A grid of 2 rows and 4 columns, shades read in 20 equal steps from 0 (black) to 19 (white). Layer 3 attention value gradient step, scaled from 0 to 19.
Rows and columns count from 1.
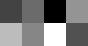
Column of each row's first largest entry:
4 3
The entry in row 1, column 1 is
5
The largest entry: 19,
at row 2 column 3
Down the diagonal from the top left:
5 10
